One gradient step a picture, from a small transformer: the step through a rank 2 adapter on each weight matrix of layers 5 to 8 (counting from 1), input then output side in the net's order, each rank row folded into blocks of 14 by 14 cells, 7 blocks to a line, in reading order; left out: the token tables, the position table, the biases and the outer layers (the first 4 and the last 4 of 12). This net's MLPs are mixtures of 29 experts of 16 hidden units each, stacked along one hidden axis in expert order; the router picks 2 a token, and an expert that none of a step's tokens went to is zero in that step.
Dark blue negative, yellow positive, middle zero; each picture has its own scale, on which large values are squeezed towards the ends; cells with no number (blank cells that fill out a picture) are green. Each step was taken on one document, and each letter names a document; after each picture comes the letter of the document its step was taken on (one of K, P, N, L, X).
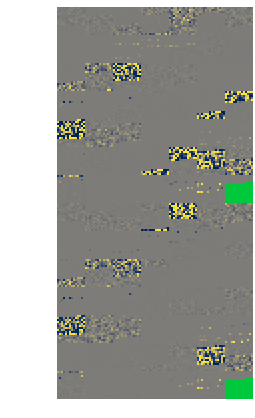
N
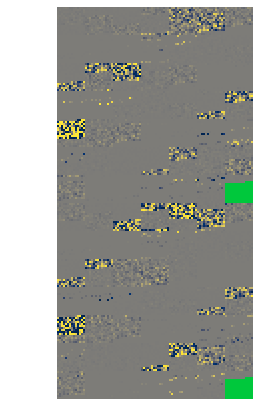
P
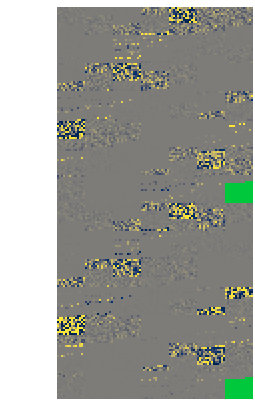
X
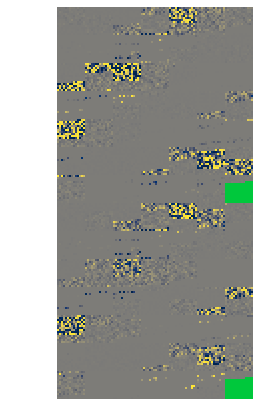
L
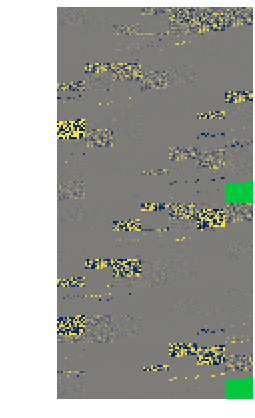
P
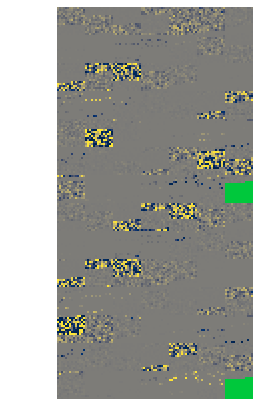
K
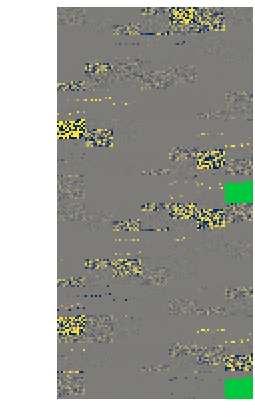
K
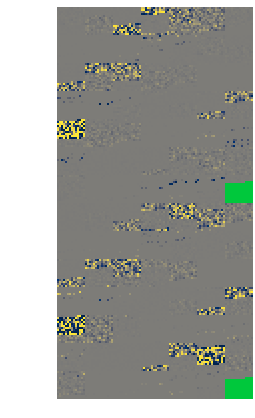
P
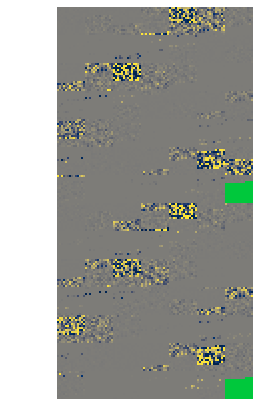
L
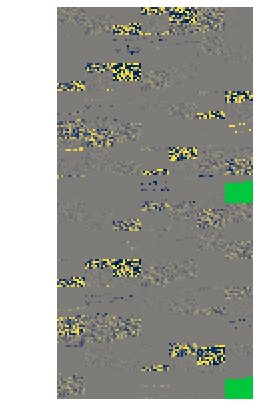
X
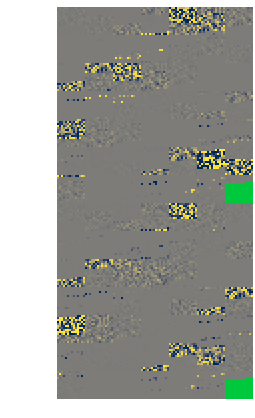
L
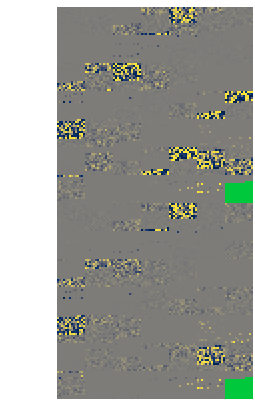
N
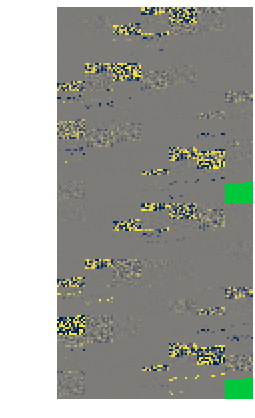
P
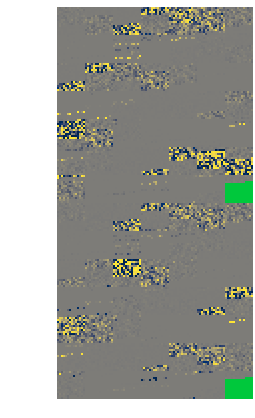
X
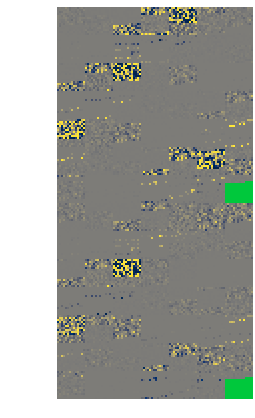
X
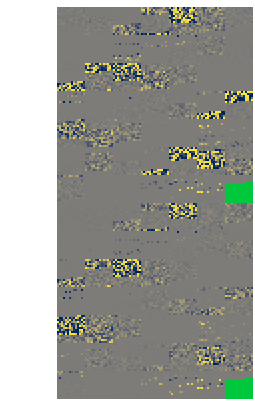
N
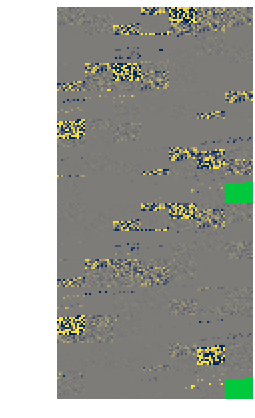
L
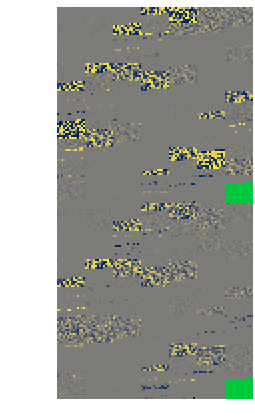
X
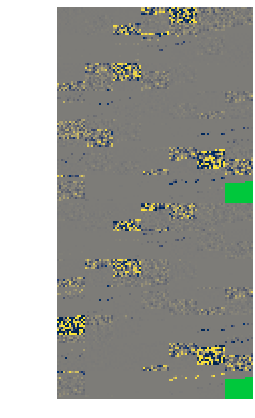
P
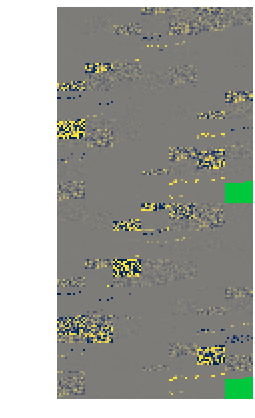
P
